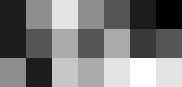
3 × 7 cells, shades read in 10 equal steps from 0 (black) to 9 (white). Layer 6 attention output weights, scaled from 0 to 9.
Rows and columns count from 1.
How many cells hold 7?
1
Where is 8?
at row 1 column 3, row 3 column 5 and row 3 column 7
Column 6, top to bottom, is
1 2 9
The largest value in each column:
5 5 8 6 8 9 8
